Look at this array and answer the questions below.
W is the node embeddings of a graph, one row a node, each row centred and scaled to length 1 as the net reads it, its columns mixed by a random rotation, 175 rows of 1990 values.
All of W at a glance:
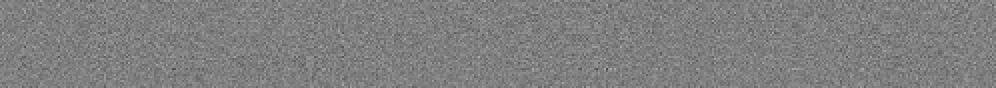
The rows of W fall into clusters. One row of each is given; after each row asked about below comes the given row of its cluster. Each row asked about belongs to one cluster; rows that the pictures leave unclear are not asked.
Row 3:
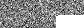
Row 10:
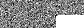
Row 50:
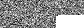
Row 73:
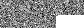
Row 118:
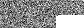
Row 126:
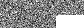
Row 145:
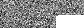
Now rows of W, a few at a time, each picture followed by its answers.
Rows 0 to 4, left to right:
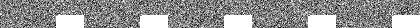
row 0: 126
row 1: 3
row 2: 126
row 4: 73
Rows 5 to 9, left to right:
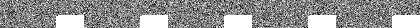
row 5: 118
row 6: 50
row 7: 10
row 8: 73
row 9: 73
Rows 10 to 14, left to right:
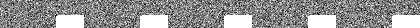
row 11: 145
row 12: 145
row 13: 73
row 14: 10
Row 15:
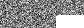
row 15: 126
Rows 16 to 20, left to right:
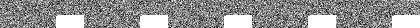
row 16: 3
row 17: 3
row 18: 145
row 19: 145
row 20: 118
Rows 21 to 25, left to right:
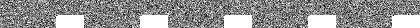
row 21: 3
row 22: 10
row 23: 126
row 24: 10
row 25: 118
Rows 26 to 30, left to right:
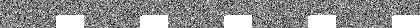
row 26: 126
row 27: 118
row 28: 3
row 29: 145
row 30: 73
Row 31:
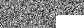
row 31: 73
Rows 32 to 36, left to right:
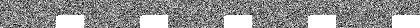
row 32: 50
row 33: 118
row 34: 73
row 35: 118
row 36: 73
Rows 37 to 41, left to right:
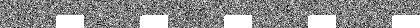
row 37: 126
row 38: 50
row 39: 126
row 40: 3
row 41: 145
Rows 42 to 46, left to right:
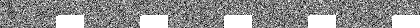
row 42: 118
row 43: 3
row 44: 126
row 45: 126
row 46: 126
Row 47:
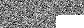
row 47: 50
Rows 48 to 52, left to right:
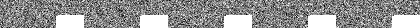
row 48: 145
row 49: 3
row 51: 10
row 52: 50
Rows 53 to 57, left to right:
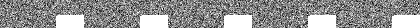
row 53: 126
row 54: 3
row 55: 145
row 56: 10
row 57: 50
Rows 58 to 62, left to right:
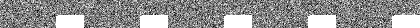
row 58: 3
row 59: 73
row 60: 10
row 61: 3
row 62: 145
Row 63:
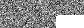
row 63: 3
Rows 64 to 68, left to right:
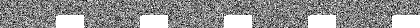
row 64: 50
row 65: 145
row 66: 50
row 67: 145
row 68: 10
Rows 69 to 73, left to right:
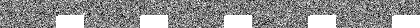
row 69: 118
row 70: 126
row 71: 10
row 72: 50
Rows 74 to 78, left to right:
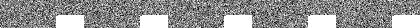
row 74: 73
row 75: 118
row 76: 10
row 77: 118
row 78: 145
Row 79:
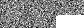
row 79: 145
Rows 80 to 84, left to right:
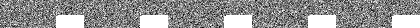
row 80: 73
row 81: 73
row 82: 118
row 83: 126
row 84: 3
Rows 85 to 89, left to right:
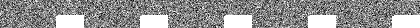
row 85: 126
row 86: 126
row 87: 10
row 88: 73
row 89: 118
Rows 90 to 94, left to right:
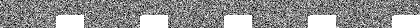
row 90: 50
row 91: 10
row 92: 145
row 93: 50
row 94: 50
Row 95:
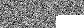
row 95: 50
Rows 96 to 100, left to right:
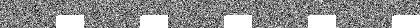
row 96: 3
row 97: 118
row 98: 145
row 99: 126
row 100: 50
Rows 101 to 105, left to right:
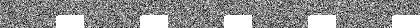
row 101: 118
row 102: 145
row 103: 3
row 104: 145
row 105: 10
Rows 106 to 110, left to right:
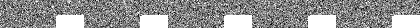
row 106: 126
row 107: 3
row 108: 10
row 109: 145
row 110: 10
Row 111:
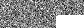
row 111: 73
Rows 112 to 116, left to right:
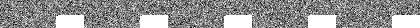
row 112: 50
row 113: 50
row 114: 50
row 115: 126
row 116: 73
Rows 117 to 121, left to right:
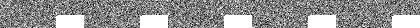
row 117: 73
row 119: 126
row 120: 50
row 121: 3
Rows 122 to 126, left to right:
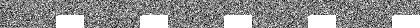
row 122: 73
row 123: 145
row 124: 126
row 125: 126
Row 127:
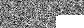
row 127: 50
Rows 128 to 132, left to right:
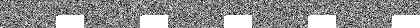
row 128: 50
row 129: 50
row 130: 73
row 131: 10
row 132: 50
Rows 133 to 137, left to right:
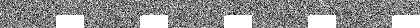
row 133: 126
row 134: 145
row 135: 73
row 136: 126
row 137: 118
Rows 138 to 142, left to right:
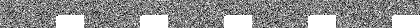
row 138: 118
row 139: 118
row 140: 3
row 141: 118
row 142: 126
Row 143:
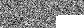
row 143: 50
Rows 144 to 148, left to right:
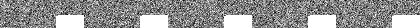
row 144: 73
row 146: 3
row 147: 50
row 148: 145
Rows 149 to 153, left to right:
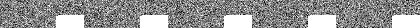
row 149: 50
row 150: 73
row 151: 118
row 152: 10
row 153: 145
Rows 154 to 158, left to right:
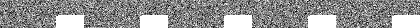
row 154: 118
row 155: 73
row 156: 10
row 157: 145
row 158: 118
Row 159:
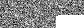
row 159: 50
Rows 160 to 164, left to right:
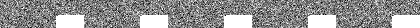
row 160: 145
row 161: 3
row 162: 118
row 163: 73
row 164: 3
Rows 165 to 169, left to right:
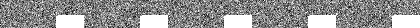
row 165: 73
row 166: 118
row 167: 126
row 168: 3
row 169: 126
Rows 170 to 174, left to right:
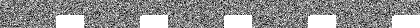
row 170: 73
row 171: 118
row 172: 126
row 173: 50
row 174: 118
